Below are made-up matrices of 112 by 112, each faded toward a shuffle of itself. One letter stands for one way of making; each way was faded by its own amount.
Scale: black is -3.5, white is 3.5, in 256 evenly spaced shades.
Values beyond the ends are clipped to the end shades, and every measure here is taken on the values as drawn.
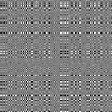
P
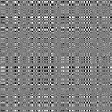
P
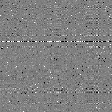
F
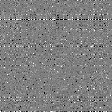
F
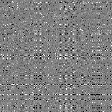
F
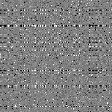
F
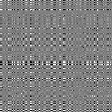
P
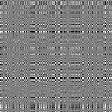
P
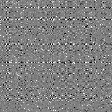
F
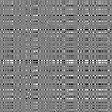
P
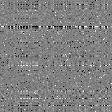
F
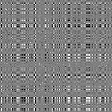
P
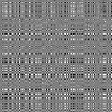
P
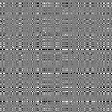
P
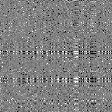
F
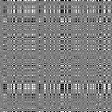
P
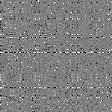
F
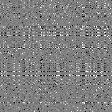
F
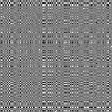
P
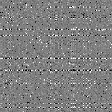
F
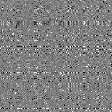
F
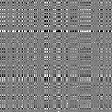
P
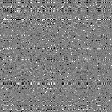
F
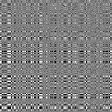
P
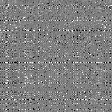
F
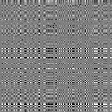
P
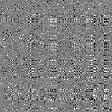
F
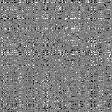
F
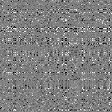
F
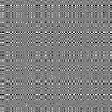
P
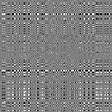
P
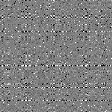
F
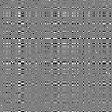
P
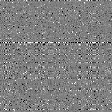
F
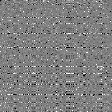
F
